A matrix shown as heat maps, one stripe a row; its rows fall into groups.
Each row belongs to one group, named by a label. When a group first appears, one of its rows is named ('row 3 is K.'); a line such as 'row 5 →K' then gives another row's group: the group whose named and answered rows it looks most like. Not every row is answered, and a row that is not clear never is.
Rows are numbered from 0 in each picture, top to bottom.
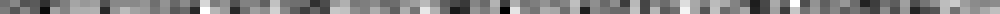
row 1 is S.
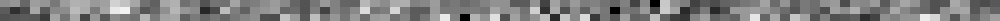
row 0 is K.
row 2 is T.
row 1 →K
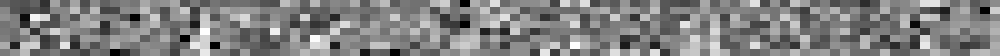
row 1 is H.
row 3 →S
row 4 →S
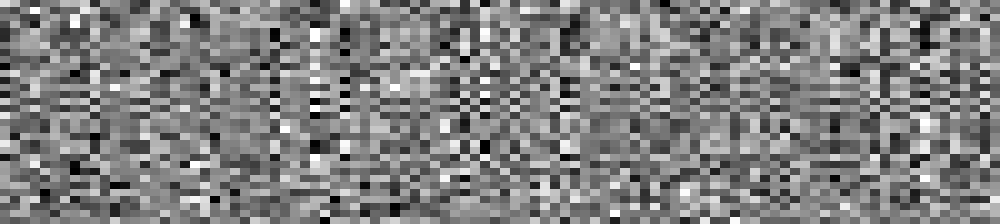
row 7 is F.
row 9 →T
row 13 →F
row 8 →T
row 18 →T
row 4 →F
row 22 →F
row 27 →S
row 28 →H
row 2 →H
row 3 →H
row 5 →F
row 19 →H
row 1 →S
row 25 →T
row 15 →F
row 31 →K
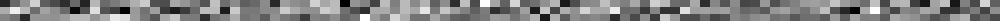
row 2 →K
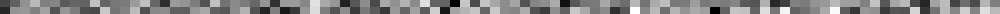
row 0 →F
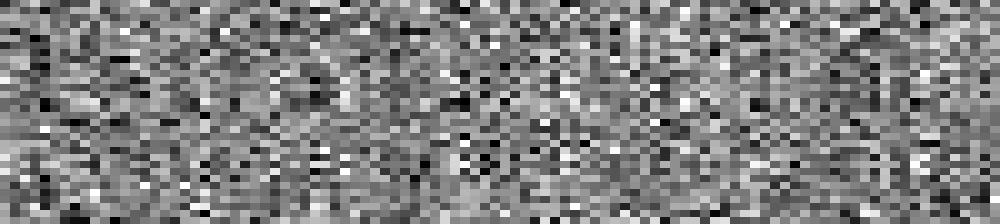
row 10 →T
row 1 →S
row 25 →S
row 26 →H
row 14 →S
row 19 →T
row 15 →S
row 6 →T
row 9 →S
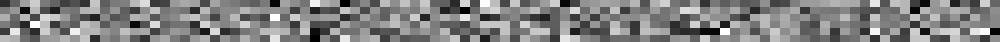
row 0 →F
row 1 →S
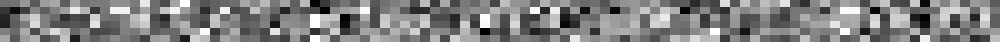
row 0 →H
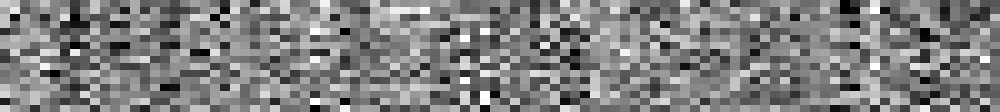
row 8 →F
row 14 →F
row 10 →S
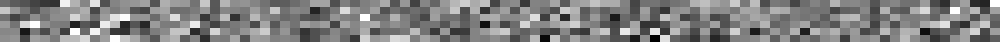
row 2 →K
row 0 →H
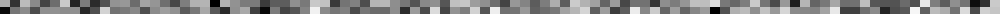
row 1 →T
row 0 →H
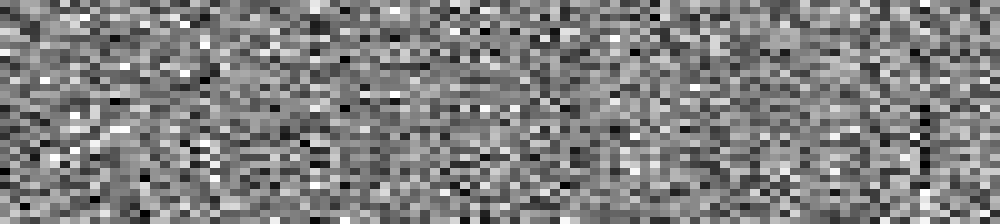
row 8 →F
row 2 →K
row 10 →H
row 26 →F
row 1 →F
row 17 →S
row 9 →K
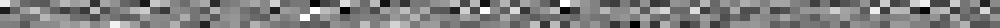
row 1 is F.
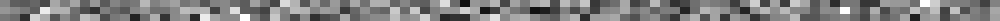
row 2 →S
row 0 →T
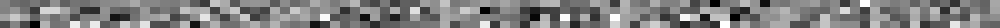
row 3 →H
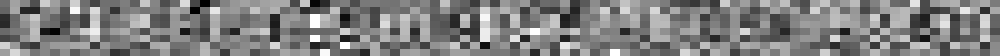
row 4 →S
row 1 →H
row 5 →F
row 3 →F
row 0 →H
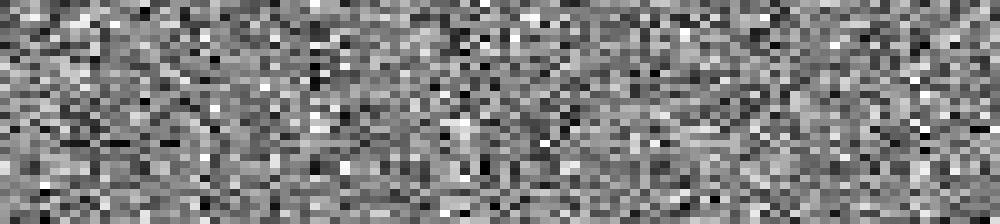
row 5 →S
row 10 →K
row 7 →S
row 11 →H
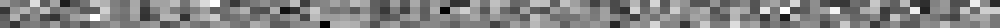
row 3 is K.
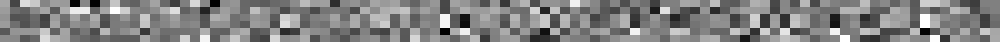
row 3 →T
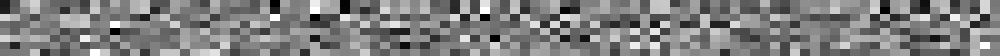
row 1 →F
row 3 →K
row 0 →F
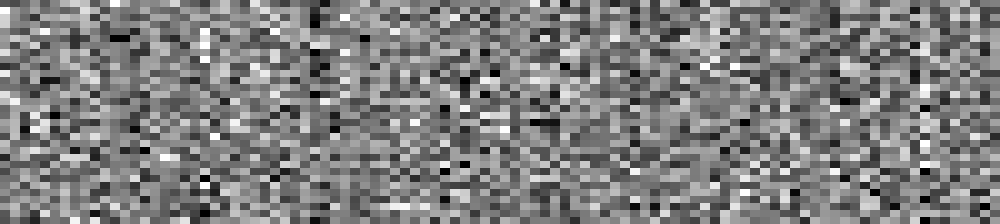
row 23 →T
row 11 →S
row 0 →K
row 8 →S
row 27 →H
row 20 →T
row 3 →T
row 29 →K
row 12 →T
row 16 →S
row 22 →K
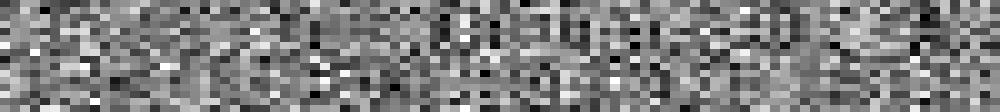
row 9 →K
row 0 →F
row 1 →S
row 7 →S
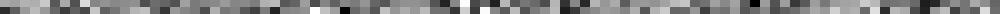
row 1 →F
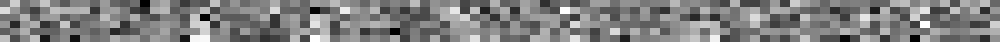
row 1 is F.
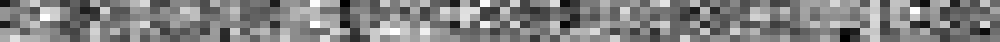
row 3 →F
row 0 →F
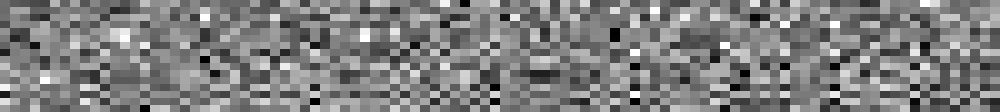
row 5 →K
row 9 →T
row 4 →K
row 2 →S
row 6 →H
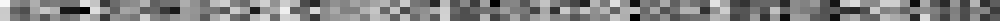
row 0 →T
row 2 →T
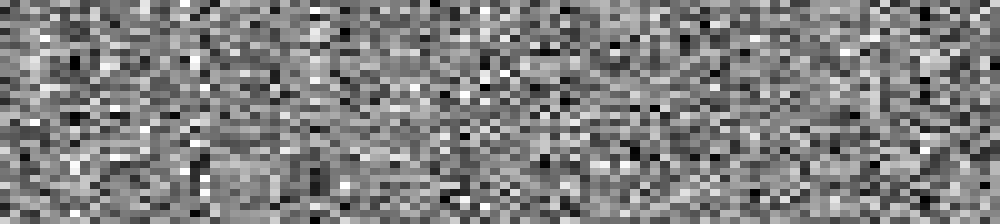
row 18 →H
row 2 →H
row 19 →T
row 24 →H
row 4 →F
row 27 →S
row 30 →H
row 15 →K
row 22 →K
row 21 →T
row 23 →H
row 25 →S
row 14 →F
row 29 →F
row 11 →F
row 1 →F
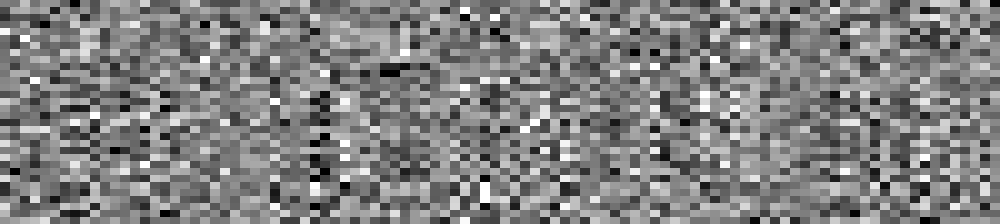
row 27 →F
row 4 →T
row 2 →T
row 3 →S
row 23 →H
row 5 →S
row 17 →K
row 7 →K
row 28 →S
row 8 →S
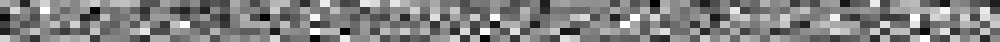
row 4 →F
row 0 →K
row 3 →H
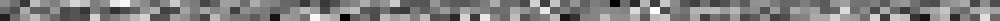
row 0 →K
